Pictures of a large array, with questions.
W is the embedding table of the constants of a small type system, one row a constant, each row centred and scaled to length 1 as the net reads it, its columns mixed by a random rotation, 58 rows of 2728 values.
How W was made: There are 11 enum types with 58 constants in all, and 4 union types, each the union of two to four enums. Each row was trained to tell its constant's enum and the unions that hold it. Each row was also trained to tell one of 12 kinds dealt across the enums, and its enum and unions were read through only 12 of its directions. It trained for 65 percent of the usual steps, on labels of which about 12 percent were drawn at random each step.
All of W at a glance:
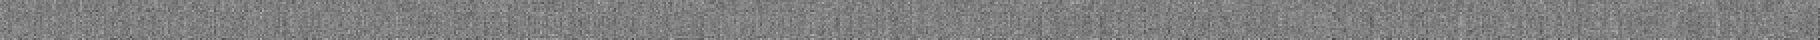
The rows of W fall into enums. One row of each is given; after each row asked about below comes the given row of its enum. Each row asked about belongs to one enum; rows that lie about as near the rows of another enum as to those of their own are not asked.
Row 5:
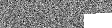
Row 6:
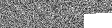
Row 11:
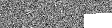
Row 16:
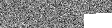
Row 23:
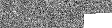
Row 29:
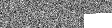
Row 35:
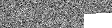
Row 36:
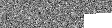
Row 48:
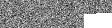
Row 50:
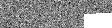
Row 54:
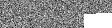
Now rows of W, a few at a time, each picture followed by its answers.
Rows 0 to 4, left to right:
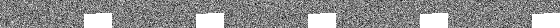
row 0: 5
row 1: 16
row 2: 11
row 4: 5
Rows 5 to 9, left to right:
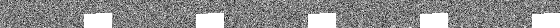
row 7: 23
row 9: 36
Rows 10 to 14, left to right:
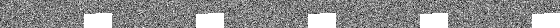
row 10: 5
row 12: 36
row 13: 50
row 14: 6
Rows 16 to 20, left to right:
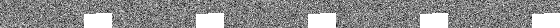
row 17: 6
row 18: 11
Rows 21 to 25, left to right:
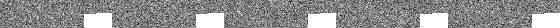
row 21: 50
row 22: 6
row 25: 35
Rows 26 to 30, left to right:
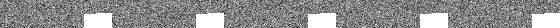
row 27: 11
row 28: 29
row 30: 50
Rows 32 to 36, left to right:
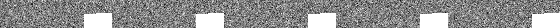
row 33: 50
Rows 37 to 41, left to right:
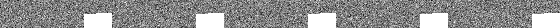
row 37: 54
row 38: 29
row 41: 29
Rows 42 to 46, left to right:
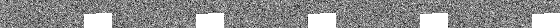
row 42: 5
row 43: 35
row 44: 11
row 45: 6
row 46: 35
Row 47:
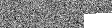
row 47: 6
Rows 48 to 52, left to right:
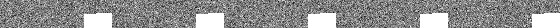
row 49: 35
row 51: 35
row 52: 54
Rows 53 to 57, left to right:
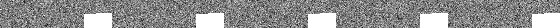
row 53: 11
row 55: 5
